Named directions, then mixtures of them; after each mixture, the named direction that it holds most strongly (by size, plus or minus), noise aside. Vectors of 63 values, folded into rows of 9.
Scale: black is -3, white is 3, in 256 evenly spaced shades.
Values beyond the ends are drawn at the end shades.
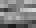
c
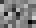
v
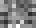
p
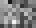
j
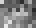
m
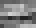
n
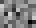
v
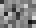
v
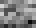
c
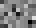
v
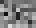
v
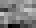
c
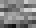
c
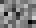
v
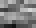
c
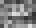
n
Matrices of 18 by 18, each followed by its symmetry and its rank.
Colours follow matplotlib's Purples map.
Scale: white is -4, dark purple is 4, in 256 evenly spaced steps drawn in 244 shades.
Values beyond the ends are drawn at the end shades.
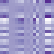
neither, rank one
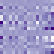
neither, rank two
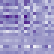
neither, rank two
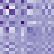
symmetric, rank two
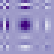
symmetric, rank one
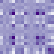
symmetric, rank two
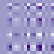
neither, rank one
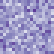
neither, full rank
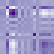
symmetric, rank two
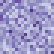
symmetric, full rank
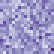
neither, full rank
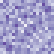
symmetric, full rank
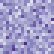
neither, full rank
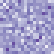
symmetric, full rank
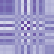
symmetric, rank one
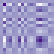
symmetric, rank one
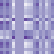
neither, rank one
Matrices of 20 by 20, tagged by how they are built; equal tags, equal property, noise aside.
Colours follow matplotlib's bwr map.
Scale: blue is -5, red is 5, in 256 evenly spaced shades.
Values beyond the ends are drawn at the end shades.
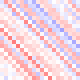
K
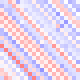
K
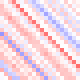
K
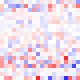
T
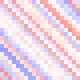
K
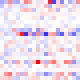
T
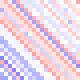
K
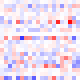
T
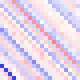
K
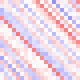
K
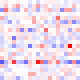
T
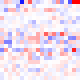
T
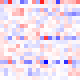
T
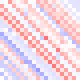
K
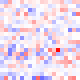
T
